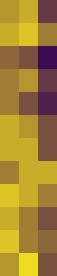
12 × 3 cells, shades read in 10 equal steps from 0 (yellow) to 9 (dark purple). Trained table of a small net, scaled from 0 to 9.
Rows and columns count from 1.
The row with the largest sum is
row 3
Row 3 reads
5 6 9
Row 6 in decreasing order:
6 3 2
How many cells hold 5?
2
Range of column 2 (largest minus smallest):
6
